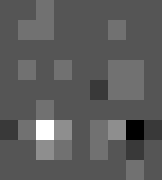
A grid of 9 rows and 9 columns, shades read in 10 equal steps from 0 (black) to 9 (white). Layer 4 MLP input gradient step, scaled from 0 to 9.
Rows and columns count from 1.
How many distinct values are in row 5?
3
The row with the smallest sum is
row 3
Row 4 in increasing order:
3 3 3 3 3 4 4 4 4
